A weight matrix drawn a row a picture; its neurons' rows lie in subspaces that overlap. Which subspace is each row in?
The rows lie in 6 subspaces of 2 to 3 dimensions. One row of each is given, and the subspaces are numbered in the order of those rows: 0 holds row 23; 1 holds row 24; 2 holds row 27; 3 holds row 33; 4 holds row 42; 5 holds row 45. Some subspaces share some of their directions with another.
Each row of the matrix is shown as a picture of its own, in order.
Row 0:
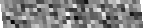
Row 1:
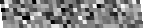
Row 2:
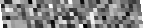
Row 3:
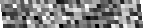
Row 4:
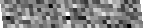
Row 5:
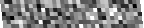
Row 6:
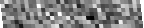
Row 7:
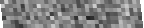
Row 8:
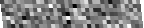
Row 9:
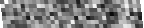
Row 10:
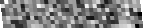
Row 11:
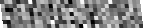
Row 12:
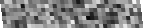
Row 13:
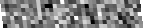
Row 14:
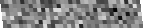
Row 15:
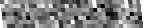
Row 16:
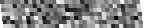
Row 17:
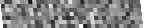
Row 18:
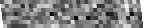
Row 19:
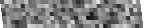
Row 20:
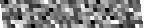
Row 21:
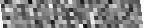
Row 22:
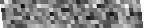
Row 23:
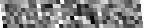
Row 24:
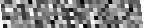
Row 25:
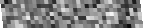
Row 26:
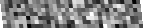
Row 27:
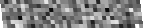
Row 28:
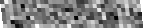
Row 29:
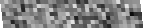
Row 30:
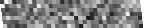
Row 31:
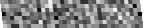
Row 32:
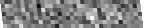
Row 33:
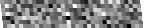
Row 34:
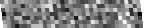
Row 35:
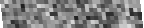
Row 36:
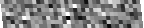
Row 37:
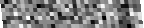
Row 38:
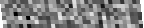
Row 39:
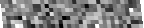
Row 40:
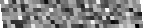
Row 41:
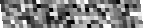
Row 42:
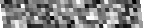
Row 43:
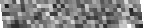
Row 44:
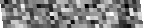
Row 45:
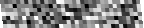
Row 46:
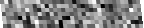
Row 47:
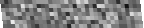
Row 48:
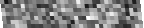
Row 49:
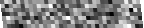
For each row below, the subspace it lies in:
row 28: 5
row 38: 4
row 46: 2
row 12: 4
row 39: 2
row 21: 1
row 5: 0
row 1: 3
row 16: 5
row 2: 1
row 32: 0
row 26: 4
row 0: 5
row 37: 4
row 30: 1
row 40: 2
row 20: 2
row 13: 0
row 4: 3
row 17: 1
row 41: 5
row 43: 3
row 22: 3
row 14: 0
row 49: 3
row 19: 4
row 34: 0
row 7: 0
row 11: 1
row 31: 0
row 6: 0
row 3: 5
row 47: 3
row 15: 2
